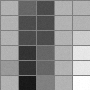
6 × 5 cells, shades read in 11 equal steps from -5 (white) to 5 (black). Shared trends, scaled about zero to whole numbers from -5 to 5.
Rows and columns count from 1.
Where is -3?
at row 3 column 5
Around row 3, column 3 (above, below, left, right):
2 1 2 -2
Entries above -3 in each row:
5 5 4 4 4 4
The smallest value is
-5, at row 6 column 5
